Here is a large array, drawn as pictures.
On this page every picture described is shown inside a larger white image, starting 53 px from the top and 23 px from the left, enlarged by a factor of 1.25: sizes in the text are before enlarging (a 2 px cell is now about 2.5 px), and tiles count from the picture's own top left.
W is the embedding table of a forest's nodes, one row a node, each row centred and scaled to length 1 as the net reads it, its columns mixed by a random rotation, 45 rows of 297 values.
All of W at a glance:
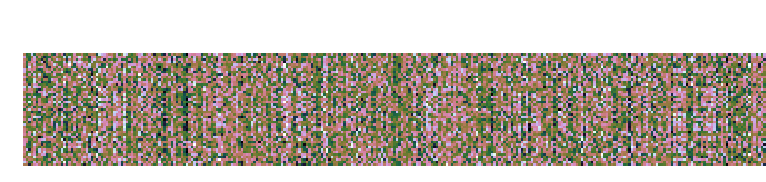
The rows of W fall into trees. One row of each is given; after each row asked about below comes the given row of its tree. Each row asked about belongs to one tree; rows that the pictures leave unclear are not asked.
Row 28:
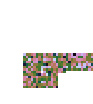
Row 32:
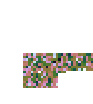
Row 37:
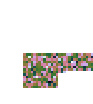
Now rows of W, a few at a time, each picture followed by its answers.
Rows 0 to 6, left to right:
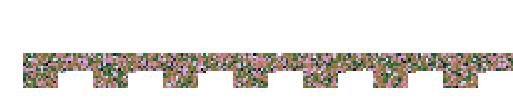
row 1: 37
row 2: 37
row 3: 37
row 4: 32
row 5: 32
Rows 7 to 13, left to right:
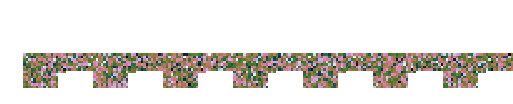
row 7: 28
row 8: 32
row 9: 37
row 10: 32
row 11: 37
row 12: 37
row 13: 32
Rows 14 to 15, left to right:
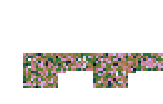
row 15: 28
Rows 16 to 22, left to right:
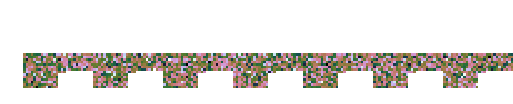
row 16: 28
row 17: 32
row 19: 32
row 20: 28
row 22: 32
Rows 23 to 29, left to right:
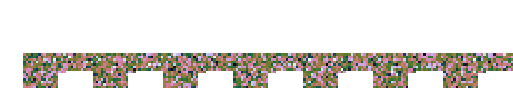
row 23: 28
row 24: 28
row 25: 37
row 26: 28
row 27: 28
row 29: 28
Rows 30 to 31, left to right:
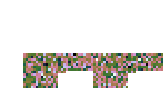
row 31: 32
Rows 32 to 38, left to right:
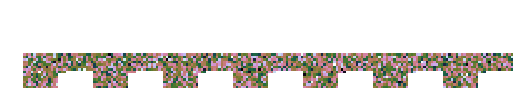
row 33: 28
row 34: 28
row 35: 37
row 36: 37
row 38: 28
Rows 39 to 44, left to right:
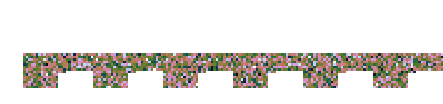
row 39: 28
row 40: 32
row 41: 32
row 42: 28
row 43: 37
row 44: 37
